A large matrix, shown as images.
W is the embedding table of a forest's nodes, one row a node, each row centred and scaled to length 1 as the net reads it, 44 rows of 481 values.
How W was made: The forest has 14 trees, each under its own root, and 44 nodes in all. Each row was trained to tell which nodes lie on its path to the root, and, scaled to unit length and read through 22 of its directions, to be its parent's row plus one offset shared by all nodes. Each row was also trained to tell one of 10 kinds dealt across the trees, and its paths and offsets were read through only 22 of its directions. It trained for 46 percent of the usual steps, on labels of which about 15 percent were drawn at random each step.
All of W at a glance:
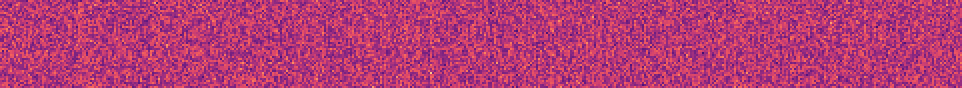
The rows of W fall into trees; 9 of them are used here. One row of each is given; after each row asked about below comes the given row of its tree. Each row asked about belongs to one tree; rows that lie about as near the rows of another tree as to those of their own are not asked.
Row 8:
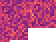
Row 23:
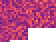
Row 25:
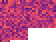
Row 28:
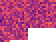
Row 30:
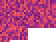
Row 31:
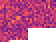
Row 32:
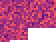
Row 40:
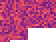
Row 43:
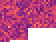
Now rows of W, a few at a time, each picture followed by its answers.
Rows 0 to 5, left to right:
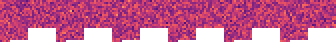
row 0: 8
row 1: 30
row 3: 25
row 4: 32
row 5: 8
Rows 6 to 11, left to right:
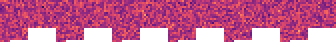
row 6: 31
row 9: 25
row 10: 43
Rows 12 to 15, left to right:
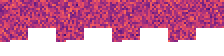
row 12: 43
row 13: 40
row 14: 28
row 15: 23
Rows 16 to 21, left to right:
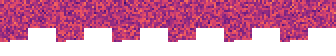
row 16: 28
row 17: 8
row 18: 23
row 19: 32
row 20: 43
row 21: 28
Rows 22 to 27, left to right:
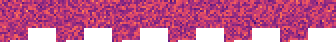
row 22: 25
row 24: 31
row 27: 28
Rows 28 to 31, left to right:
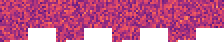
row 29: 30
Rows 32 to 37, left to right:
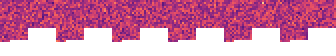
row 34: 8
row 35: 23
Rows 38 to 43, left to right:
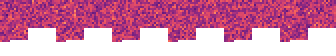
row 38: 32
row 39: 43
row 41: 32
